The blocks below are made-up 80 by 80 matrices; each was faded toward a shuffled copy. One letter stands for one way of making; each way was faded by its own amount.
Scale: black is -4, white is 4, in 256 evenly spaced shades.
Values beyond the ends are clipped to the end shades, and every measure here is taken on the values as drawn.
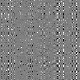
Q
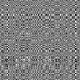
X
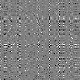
Q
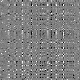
Q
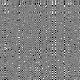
Q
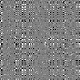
Q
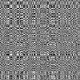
X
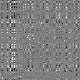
Q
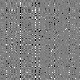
Q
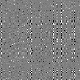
Q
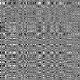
X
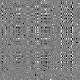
Q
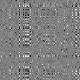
Q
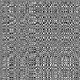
X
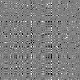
Q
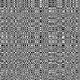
X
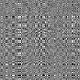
X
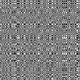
X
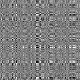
X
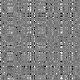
Q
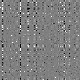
Q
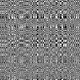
X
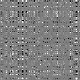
Q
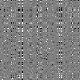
Q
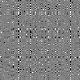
Q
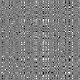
Q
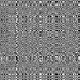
X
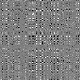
Q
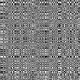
X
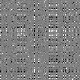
Q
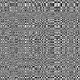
X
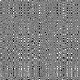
Q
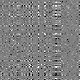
Q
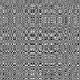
X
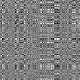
X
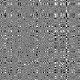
Q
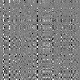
Q
